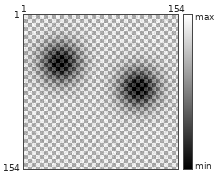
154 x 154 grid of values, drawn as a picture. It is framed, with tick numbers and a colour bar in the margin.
The ninth with the lowest average is the middle right. No row or column stands out. Two dips sink into the field. No lone cell stands out from its neighbours.
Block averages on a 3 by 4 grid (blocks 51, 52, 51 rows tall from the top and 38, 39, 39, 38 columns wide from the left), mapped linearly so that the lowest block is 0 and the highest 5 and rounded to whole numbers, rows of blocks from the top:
2255
3301
5555
